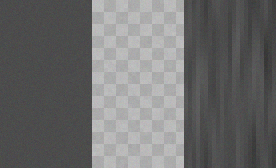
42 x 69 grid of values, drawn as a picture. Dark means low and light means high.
The table splits into one row of 3 panels. Panel 1,1: low, flat. Panel 1,2: high, checkered, faint in contrast. Panel 1,3: low, streaked downward, faint in contrast.
